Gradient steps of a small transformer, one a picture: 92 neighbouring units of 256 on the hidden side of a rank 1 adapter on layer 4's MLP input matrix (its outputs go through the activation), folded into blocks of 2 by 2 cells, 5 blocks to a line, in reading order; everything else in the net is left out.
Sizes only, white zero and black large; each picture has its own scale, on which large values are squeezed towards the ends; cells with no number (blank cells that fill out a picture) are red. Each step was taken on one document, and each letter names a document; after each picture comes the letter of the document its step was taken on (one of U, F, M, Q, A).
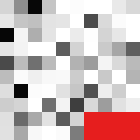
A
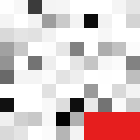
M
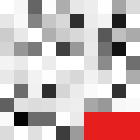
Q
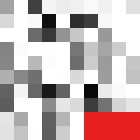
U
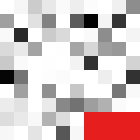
Q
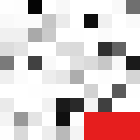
M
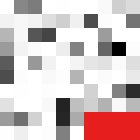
M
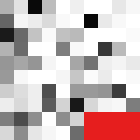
A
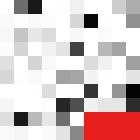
M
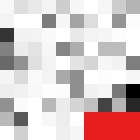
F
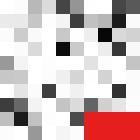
Q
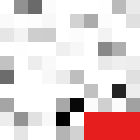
M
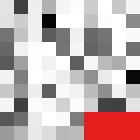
A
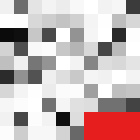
F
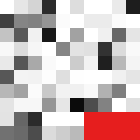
A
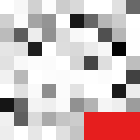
Q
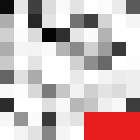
U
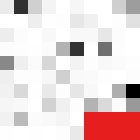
F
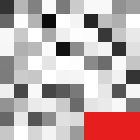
Q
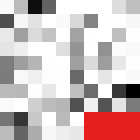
A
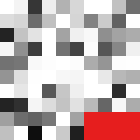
Q
